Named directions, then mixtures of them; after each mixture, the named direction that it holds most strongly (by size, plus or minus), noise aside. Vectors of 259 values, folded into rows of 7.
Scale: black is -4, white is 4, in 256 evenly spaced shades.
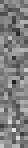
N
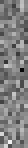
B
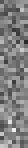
N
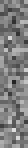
N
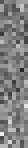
B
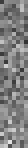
B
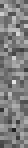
N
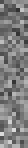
N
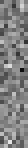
B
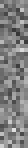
N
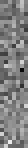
B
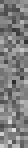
N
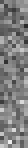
N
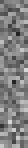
N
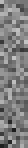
N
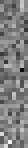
B
